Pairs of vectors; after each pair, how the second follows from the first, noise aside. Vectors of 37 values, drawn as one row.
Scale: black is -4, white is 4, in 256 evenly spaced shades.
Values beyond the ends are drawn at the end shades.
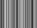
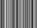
copied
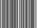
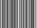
copied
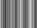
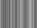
shrunk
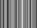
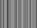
shrunk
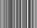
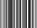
scaled up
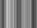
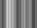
copied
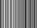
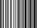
scaled up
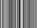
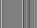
partly zeroed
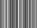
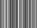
copied
